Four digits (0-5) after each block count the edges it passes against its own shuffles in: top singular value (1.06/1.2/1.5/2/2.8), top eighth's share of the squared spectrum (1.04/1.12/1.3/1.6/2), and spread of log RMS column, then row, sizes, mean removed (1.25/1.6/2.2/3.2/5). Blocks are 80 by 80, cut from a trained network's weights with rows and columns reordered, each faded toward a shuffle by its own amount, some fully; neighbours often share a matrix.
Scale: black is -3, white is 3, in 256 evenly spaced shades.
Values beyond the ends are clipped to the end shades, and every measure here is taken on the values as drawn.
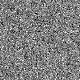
2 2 0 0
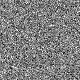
1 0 0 0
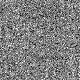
1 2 0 1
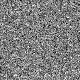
0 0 0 0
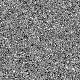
0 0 0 0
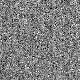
1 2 0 1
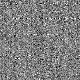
2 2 0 2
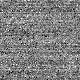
3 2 1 0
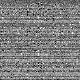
4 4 2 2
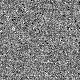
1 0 0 0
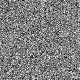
2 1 0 0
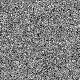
0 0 0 0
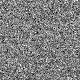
0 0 0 0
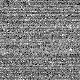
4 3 1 1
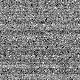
3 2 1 0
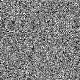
3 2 0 1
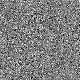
2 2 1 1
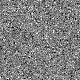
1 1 0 0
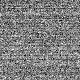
3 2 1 0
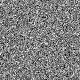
1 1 0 0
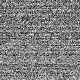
3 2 0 0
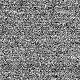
2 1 0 0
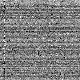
4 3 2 1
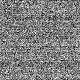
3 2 0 0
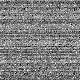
4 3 1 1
